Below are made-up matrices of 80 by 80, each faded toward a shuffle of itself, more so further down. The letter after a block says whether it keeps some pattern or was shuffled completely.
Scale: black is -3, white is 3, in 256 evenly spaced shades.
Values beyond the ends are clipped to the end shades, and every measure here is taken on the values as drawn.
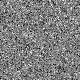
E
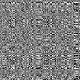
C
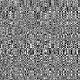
C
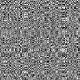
C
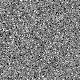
E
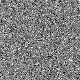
E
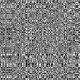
C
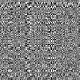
C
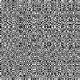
C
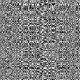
C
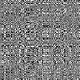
C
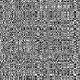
C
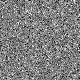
E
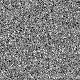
E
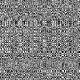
C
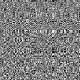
C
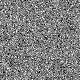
E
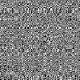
C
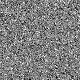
E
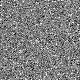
E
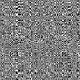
C
